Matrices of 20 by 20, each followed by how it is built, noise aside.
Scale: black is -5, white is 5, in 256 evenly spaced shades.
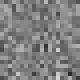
low rank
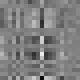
low rank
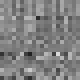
low rank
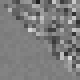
upper triangular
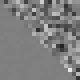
upper triangular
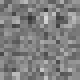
low rank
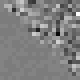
upper triangular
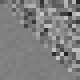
upper triangular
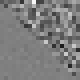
upper triangular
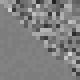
upper triangular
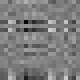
low rank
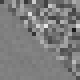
upper triangular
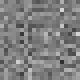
low rank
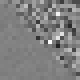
upper triangular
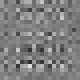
low rank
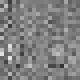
low rank
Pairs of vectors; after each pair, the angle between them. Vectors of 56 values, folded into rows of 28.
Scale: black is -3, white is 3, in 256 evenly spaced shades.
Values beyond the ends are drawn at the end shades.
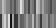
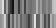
orthogonal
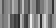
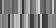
nearly opposite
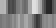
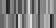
orthogonal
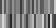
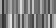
nearly opposite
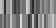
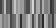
nearly opposite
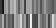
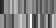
nearly parallel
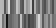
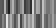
nearly opposite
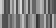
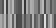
orthogonal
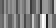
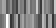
partly aligned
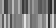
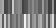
nearly parallel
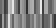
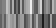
partly aligned
